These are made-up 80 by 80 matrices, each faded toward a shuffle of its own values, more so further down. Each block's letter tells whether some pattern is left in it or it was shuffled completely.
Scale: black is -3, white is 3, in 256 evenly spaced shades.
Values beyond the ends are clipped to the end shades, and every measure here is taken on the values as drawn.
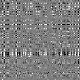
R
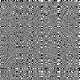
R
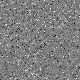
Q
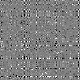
R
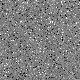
Q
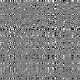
R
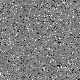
Q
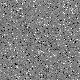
Q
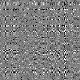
R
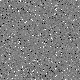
Q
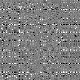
R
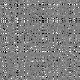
R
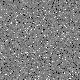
Q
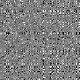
R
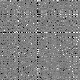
R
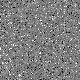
Q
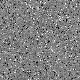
Q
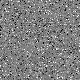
Q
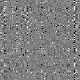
R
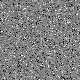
Q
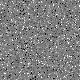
Q
